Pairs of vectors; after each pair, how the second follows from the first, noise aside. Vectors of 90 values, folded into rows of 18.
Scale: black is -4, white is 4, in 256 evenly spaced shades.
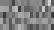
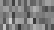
wrapped around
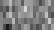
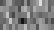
wrapped around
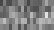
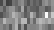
copied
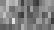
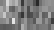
copied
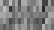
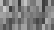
copied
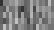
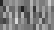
copied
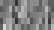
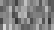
copied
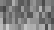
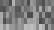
copied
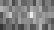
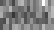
wrapped around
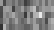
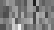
wrapped around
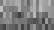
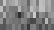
copied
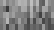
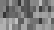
wrapped around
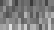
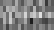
wrapped around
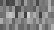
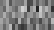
wrapped around
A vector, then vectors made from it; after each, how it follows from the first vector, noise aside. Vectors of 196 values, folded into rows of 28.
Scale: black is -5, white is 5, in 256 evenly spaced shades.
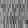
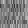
reversed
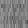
shrunk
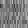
reversed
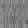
shrunk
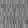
shrunk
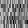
scaled up
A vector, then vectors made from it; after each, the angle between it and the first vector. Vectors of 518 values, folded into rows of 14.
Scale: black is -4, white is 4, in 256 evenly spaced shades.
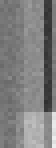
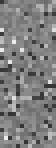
orthogonal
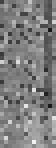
partly aligned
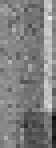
nearly opposite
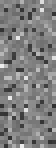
orthogonal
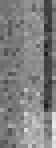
nearly parallel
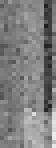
nearly parallel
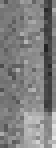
nearly parallel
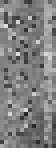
partly opposed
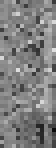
partly opposed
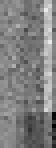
nearly opposite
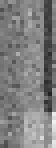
nearly parallel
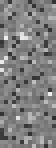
orthogonal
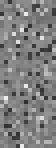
orthogonal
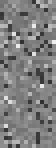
orthogonal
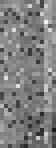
partly opposed
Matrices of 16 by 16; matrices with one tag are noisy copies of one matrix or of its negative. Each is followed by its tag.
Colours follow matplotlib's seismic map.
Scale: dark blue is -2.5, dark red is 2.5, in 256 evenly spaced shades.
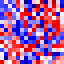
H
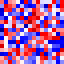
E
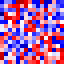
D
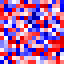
E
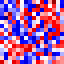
H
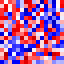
H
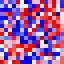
H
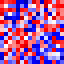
D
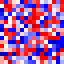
E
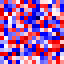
E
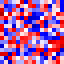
E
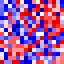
H
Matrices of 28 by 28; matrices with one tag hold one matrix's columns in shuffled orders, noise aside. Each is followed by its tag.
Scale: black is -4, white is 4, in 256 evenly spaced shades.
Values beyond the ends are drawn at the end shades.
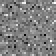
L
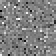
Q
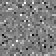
L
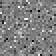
Q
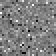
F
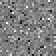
Q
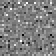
L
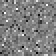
F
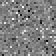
Q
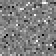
L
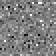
L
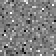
F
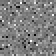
L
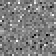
L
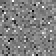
Q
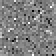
Q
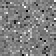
Q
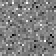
L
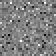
L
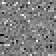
L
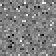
L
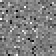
Q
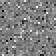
Q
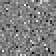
F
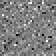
L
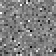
F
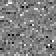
L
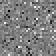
Q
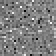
Q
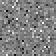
Q
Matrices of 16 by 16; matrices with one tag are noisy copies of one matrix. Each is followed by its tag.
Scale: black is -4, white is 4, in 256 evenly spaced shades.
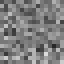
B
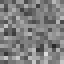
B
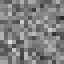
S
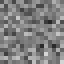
B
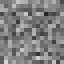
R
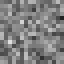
S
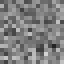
B
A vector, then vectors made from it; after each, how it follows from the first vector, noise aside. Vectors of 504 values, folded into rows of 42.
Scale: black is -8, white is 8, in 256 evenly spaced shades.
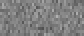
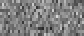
scaled up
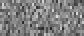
scaled up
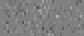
partly zeroed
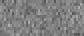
wrapped around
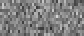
scaled up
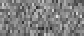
scaled up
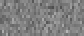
wrapped around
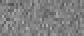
wrapped around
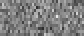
scaled up
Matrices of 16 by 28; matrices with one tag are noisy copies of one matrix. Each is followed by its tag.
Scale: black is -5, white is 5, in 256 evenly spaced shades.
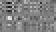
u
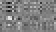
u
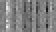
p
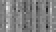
p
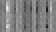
p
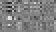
u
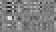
u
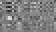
u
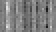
p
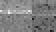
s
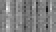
p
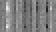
p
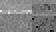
s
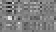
u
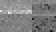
s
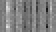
p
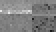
s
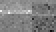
s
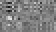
u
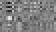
u
